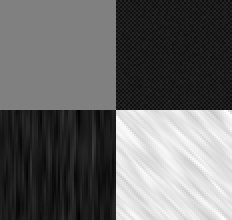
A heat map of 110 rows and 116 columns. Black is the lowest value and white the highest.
It is made of 2 by 2 panels. Panel 1,1: middling, flat. Panel 1,2: very low, checkered, faint in contrast. Panel 2,1: very low, streaked downward, faint in contrast. Panel 2,2: very high, slanting down to the right, faint in contrast.
